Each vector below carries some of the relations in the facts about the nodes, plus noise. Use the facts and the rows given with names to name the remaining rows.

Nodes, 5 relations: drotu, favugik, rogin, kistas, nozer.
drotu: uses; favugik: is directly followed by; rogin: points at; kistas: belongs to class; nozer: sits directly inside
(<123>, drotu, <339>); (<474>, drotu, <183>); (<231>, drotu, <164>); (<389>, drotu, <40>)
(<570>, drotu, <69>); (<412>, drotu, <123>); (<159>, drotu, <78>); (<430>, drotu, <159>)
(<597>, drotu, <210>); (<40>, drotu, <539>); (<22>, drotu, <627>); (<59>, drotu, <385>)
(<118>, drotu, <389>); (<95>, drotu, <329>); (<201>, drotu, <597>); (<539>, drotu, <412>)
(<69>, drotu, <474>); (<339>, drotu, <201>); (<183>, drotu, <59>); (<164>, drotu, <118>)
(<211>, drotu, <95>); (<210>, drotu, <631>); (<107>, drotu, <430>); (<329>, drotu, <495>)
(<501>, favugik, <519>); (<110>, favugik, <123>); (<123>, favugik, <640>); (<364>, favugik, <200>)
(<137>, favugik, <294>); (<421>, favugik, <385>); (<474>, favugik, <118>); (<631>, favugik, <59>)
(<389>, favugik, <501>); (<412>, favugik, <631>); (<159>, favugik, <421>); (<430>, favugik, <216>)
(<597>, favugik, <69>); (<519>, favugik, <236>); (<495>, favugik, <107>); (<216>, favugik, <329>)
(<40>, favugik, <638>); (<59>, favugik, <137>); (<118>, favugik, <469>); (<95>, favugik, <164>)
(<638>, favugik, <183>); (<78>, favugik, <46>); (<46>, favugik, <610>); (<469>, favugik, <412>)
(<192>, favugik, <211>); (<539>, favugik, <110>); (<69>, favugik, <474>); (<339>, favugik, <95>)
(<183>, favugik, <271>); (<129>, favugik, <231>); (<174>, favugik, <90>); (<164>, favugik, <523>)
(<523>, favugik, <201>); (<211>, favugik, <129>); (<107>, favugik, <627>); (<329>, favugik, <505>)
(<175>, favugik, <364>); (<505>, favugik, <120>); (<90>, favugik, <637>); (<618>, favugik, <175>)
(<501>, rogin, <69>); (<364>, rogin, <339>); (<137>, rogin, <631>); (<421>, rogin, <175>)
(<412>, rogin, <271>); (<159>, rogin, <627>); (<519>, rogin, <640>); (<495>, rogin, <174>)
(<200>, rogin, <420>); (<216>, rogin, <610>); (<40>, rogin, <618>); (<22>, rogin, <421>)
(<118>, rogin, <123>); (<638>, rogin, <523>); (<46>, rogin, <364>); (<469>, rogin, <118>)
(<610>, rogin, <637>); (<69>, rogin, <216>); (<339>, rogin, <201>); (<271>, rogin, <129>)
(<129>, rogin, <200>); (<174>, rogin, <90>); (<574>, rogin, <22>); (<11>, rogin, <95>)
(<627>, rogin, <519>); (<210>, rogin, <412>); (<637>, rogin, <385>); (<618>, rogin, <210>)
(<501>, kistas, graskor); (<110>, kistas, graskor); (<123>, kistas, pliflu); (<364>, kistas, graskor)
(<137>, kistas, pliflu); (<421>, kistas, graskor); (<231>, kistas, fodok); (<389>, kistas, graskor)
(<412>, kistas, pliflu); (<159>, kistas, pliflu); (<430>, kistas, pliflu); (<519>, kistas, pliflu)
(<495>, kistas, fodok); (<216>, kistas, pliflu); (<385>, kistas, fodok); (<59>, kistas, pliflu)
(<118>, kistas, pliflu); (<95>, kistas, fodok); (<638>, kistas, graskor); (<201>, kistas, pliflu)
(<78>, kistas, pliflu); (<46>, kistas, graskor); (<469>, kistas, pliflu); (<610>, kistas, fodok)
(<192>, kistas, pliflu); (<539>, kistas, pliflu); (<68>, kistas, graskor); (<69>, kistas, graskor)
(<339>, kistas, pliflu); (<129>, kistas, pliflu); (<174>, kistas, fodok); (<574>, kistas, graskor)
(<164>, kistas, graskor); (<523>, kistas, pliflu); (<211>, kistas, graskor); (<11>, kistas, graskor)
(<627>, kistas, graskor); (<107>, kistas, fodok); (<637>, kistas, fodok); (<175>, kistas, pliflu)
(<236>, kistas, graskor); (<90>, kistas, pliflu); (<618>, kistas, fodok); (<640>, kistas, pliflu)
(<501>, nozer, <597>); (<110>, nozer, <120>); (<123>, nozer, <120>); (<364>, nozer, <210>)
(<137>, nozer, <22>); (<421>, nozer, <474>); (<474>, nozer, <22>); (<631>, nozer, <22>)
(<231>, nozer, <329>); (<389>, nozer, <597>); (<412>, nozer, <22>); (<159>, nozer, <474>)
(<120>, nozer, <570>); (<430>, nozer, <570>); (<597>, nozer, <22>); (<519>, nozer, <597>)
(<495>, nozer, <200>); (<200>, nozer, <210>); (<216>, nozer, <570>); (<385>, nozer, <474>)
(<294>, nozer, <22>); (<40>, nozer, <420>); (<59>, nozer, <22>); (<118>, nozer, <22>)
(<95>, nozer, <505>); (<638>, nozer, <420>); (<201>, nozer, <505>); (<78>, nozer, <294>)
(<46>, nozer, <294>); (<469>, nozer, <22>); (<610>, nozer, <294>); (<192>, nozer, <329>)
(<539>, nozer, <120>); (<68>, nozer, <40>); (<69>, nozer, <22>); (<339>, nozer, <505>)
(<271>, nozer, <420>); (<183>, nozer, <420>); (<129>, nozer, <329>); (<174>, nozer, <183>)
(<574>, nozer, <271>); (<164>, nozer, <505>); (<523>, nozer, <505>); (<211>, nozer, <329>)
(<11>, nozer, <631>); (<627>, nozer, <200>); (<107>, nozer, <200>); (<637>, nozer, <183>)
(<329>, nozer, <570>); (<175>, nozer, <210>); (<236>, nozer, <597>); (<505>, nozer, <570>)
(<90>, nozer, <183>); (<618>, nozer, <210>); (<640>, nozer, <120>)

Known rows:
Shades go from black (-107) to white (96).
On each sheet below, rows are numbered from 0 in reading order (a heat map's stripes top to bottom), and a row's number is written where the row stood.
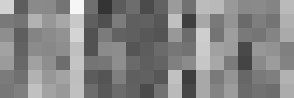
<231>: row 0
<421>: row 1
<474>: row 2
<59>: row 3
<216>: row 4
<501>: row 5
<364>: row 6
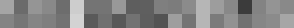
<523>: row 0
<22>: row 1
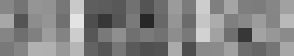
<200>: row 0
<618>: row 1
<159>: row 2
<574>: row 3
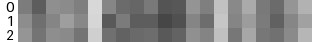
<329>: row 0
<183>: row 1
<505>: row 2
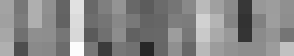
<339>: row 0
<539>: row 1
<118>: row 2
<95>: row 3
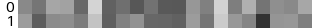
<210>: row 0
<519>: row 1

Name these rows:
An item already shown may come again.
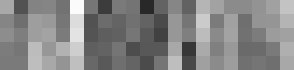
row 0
<95>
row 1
<597>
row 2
<40>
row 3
<69>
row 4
<364>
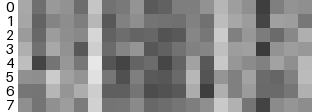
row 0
<523>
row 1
<137>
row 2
<570>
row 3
<201>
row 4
<610>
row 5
<164>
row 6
<69>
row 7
<430>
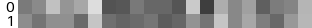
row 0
<389>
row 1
<120>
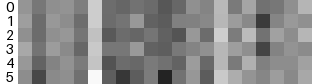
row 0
<505>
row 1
<523>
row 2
<631>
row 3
<523>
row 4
<294>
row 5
<495>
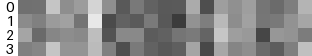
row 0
<211>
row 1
<40>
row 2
<59>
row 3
<110>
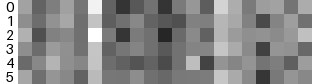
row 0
<107>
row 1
<90>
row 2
<95>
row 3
<175>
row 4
<627>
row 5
<640>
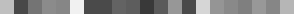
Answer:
<385>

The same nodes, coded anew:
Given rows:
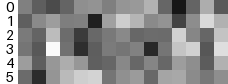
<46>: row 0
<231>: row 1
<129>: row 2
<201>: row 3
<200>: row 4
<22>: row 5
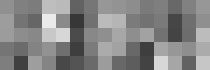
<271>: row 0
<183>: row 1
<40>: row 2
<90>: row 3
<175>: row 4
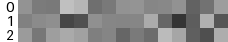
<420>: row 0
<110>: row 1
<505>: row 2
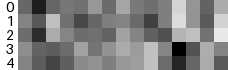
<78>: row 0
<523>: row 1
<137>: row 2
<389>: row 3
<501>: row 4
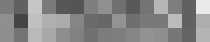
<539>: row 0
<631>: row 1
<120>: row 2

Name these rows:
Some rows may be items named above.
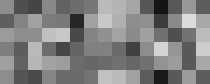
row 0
<69>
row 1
<231>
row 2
<40>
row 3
<523>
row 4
<210>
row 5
<69>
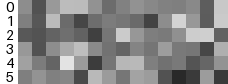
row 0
<294>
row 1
<523>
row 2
<107>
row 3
<597>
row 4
<183>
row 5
<211>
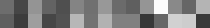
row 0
<430>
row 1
<627>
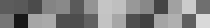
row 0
<610>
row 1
<59>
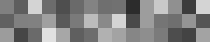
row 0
<339>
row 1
<95>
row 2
<474>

